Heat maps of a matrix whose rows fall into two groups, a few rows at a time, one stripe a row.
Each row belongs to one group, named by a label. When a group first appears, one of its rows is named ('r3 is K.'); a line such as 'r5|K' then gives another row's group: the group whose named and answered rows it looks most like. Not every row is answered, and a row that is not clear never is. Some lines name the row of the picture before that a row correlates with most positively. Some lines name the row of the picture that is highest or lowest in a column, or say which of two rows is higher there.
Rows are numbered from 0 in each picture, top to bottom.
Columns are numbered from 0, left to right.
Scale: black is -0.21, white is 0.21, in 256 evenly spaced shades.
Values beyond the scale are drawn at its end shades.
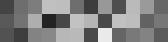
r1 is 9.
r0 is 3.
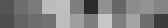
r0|3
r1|3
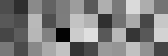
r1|9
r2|9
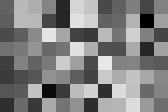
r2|3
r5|3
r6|9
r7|3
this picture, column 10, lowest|1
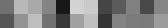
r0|9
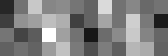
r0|3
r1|3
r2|3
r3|3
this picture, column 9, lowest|0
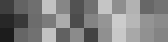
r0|3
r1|3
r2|3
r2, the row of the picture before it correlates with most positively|2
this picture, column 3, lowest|1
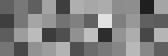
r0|9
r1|3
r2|9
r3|3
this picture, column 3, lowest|2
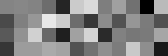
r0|9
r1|3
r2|9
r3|3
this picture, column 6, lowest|1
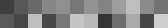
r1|9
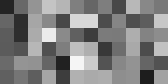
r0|3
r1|9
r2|3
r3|9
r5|9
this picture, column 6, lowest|2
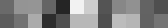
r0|9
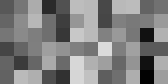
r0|9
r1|9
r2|9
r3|3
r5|9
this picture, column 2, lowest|4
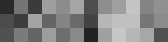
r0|3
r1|3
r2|3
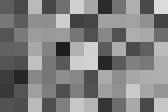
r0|9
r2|3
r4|9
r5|3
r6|3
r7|9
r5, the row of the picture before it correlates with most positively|1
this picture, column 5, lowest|1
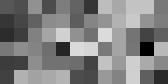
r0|3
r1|3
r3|9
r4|3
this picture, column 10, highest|0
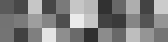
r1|9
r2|3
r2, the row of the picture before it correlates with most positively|4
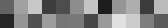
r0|9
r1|3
